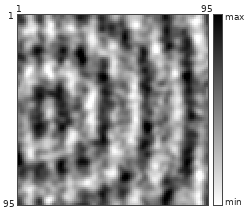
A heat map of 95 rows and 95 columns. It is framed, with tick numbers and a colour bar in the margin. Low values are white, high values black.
Concentric rings centre on the middle left. Overall the values sit about 50% of the way up the scale. There are no lone odd cells. No overall slope runs across the table. Stripes running up and down repeat 9 times from left to right.
